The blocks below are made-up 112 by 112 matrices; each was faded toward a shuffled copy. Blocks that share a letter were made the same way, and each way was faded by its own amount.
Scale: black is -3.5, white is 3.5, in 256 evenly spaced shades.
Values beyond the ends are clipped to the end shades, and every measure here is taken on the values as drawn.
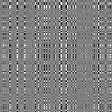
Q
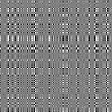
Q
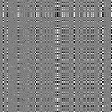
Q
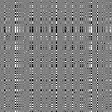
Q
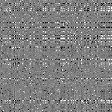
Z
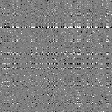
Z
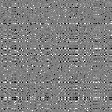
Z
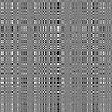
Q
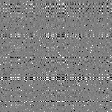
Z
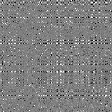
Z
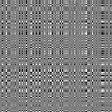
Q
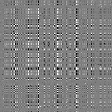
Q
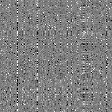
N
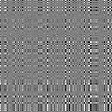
Q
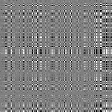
Q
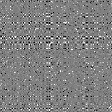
Z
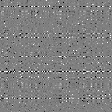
Z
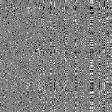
N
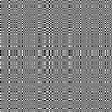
Q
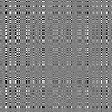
Q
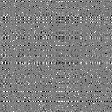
Z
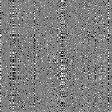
N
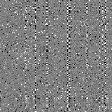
N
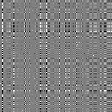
Q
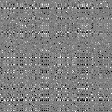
Z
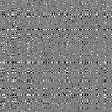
Z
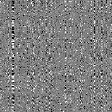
N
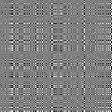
Q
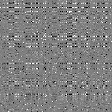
Z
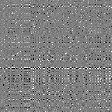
Z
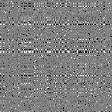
Z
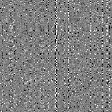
N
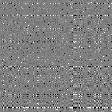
Z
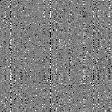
N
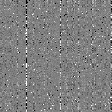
N
